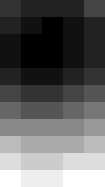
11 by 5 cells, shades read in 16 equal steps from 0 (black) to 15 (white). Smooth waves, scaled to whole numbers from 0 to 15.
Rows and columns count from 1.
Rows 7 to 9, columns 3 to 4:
5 6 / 8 8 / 10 10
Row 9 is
11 10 10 10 11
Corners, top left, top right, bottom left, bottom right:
3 4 15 15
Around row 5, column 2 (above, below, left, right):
0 3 2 1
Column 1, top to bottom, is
3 2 1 1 2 4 6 8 11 13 15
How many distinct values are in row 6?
3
